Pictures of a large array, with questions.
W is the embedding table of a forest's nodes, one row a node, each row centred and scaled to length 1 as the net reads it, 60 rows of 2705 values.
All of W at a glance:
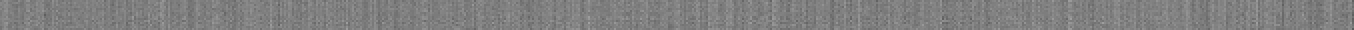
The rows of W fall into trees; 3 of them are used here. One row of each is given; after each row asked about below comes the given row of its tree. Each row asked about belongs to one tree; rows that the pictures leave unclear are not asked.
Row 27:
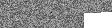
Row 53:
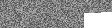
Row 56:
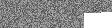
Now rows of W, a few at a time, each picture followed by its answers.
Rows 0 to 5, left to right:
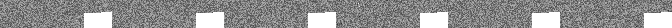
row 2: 56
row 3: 53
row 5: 27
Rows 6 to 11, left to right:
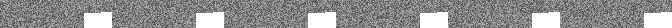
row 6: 27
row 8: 56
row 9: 27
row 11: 56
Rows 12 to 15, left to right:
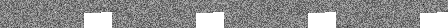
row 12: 56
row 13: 53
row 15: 27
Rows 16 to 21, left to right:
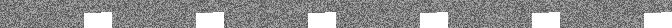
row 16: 53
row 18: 27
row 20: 56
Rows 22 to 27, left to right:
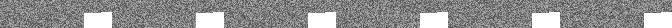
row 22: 53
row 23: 56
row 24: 53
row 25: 56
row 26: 27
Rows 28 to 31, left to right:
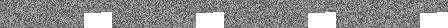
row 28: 53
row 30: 27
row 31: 27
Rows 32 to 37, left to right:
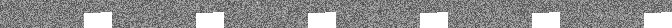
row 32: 56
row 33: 27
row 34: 56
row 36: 56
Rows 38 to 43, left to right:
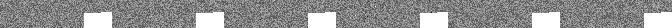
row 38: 56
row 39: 56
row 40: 27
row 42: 53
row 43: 27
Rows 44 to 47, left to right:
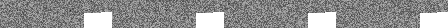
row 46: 56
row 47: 56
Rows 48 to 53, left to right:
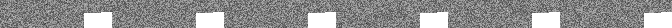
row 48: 27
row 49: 56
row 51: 53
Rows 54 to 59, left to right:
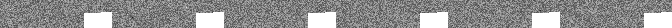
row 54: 27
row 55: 53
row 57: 56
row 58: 56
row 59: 53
